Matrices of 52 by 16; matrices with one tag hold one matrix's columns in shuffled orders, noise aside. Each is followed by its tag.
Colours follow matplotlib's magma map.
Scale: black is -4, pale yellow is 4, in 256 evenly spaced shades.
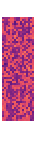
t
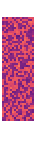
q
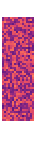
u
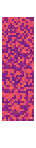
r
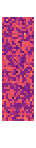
u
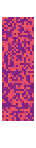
u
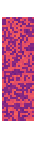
u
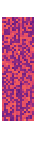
t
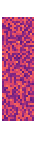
q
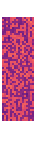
t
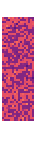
r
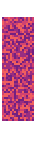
r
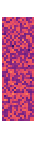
r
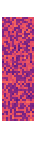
u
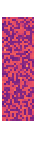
q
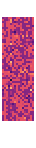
t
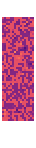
u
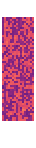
t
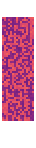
t
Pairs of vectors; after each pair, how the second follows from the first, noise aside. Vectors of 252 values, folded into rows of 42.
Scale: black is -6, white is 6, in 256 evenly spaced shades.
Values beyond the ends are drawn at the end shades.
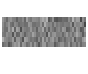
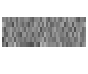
reversed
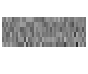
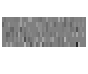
partly zeroed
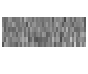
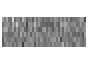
reversed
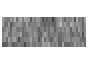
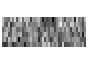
scaled up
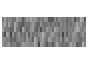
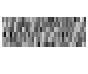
scaled up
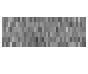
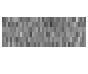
reversed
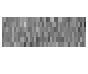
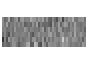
reversed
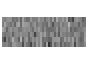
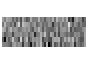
scaled up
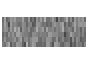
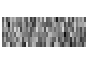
scaled up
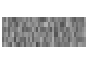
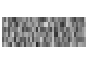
scaled up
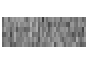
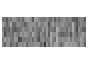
reversed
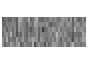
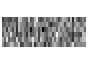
scaled up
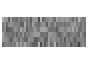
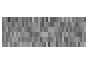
reversed
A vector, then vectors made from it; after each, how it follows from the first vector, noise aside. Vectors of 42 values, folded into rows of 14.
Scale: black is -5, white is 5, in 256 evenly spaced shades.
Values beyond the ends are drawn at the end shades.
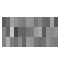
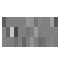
partly zeroed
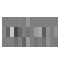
partly zeroed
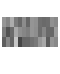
wrapped around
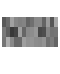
sign-scrambled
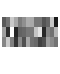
scaled up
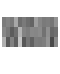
wrapped around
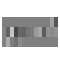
partly zeroed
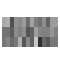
wrapped around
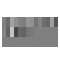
partly zeroed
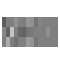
partly zeroed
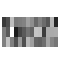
scaled up
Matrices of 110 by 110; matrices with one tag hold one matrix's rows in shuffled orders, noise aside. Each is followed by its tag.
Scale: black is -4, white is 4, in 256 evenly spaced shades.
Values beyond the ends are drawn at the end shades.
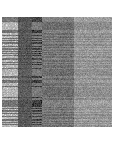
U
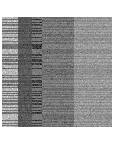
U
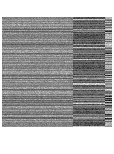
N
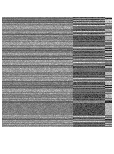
N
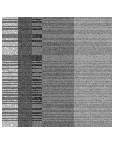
U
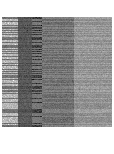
U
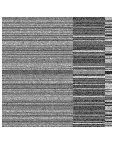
N
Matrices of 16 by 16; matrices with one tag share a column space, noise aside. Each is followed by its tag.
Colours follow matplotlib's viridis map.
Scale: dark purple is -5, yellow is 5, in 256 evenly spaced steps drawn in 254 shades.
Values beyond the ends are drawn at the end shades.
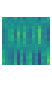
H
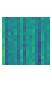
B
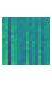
B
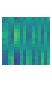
H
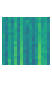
B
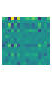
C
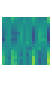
H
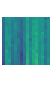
B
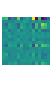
C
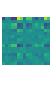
C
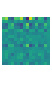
C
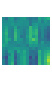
H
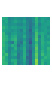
B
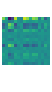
C
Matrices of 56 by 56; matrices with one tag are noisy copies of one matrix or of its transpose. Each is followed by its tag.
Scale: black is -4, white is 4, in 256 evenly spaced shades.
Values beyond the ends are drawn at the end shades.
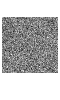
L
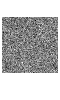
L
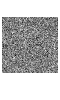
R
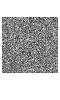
R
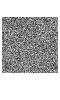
L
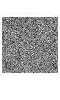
L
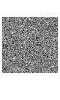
R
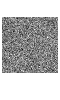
L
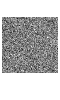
L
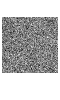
L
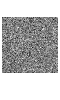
R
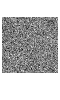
L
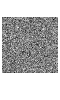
R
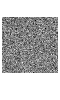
L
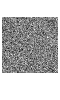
L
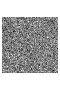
L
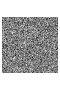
R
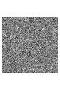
R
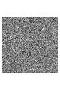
R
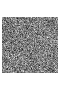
L
